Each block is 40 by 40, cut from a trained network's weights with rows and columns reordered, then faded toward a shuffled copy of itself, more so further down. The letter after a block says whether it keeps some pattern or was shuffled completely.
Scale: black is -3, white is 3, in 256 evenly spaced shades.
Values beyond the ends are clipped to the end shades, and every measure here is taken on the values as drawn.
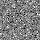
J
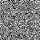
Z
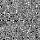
Z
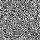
Z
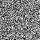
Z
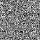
Z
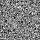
J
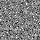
J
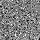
J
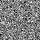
J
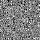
Z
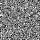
J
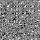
Z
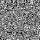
Z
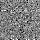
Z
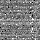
Z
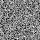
J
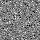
J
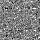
Z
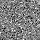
J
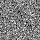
J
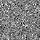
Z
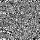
Z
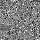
J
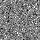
J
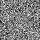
J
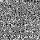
Z
